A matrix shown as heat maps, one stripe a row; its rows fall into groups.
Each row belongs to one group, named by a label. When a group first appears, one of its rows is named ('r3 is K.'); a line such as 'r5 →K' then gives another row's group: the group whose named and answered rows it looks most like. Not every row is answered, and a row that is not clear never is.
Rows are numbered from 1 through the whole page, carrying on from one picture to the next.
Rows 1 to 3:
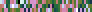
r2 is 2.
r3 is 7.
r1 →7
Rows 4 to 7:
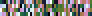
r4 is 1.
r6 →7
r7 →2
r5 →2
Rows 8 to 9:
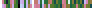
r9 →7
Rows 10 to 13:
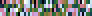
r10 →1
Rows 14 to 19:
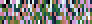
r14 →2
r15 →1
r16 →7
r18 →1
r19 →7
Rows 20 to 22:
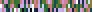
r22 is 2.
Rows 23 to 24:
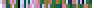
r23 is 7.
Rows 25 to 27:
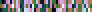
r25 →1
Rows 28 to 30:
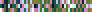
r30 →7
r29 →1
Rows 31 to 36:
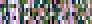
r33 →2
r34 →2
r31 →2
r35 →1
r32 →1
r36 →2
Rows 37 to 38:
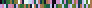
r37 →1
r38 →2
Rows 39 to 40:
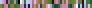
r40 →7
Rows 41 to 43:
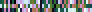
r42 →7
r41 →1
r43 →1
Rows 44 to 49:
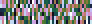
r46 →1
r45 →7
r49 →2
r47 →1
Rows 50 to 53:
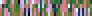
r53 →7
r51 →7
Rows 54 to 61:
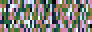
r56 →2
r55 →2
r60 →2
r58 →7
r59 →1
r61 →7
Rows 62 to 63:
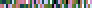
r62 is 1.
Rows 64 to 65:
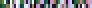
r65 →1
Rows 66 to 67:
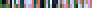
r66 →1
